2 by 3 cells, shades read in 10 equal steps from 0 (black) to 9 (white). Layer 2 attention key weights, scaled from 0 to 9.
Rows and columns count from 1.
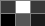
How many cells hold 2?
2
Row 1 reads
2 9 2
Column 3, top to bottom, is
2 1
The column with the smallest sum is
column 1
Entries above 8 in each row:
1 0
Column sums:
2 12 3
